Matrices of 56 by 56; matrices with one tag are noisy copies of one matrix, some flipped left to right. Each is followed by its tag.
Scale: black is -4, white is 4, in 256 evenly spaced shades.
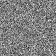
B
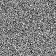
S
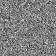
B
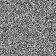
B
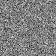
B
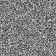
B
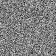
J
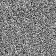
J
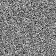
J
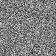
J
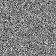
B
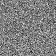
S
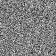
J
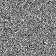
B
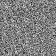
J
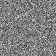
B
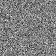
B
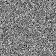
B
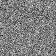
J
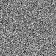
S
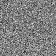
S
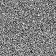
S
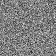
S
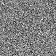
S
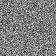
S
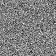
S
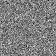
B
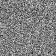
J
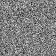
J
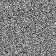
J
